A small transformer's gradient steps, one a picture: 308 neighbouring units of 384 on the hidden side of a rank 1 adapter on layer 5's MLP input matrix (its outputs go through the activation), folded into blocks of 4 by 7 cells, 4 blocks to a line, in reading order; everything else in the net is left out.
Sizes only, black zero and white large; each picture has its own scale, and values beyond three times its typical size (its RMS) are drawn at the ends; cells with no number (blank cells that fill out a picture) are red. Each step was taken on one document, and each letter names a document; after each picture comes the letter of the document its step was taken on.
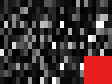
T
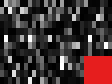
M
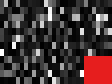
T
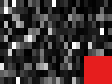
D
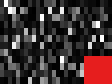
M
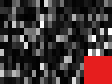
D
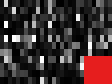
M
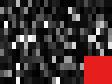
T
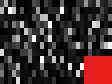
M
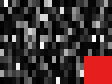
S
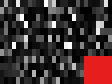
T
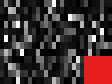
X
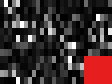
D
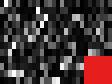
D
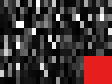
S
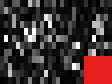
X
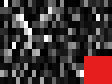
T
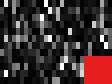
M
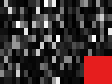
S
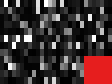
X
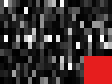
M
